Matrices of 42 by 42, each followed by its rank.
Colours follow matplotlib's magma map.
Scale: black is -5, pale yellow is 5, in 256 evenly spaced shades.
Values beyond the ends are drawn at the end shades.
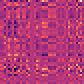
three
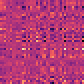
three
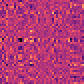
five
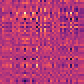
three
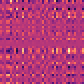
two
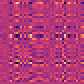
two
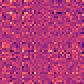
five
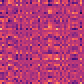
three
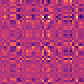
two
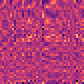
five
